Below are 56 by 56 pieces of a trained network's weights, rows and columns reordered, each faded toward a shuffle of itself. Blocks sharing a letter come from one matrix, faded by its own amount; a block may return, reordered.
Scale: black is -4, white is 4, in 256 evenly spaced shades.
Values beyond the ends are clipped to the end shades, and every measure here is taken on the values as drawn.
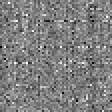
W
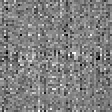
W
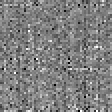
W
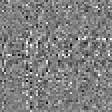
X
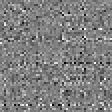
X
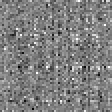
W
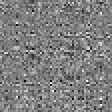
X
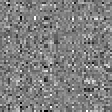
X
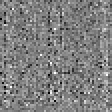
W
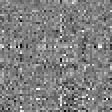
X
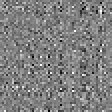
X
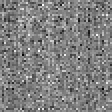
W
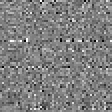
X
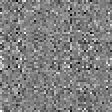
X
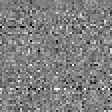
X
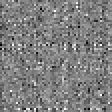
W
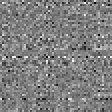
X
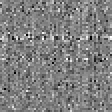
W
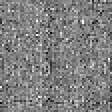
W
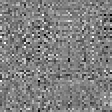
X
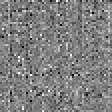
W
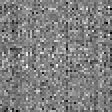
W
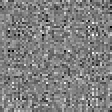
X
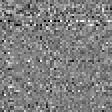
X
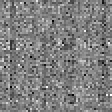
W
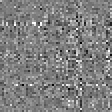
X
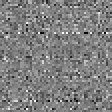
X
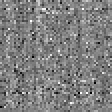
W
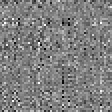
X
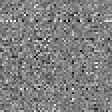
X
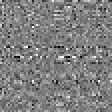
X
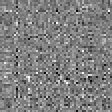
X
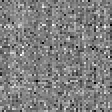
W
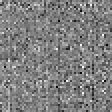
W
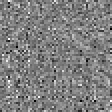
X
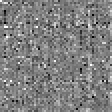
W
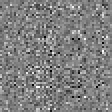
X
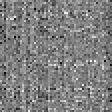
W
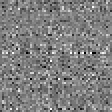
X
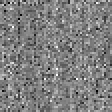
W
